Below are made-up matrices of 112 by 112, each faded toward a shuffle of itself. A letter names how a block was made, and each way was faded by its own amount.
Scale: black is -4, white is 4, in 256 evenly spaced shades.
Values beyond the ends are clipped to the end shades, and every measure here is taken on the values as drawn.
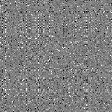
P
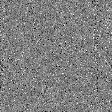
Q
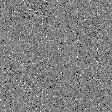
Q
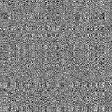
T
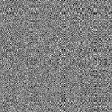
T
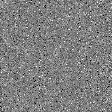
Q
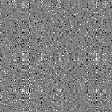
P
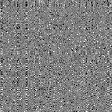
P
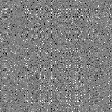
P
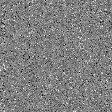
Q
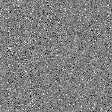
Q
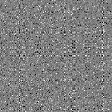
P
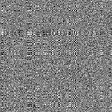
T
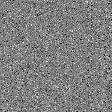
Q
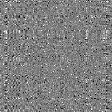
P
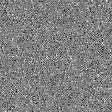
Q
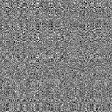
T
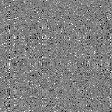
P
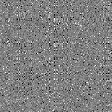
P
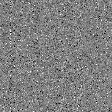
Q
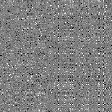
P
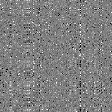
P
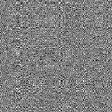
T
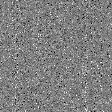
Q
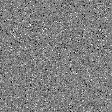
Q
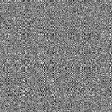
T
